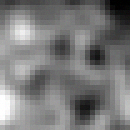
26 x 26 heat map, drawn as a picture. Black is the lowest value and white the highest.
Lone odd cells: none. Ninth with the highest average: bottom left. Ninth with the lowest average: top right. Grain: blotchy. Average level on the scale: 50%. Slope: up to the bottom left. Mirror symmetry: none.
